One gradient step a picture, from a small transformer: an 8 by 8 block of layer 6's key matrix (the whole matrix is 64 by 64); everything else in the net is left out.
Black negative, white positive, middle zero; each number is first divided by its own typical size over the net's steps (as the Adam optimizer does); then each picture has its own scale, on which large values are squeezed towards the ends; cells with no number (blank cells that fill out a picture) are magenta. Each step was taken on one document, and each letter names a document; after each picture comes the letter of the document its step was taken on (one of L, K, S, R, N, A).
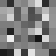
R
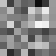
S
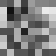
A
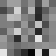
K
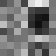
S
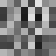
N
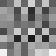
R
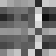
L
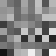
R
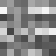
S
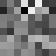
S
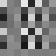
N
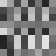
N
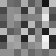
N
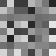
K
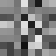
N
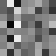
K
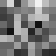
S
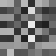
K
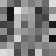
K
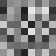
S
